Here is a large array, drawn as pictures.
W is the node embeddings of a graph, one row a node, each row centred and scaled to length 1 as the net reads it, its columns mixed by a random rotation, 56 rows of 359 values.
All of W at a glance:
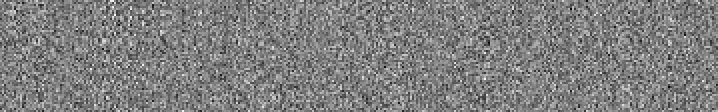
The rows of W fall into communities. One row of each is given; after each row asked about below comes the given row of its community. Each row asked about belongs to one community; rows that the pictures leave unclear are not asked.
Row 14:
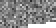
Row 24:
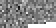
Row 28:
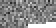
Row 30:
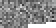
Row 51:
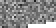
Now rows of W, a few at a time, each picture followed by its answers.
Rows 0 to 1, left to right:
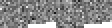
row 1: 51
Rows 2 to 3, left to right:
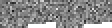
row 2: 28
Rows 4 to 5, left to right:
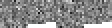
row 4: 14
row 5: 24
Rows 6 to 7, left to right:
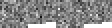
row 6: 24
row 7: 51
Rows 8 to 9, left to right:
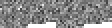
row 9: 14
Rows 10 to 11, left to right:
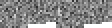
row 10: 14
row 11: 24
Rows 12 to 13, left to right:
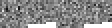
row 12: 24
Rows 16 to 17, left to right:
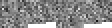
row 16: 51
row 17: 28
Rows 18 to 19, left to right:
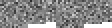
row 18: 14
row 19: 30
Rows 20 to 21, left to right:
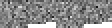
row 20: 30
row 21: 14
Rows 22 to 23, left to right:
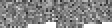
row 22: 14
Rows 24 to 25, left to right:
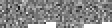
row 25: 14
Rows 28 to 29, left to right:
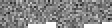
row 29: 51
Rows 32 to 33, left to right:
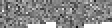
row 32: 24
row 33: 28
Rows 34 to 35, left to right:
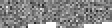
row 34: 30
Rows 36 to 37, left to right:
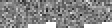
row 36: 14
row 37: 28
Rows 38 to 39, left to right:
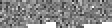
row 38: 24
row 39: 24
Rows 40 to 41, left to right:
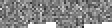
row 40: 30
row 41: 30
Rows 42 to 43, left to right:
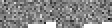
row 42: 51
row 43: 28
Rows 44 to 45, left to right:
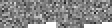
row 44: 51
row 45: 30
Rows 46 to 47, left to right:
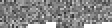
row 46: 14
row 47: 28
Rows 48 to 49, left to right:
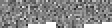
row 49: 51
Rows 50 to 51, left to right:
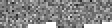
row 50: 28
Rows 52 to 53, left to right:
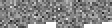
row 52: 51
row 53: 51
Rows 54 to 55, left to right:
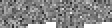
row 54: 14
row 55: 28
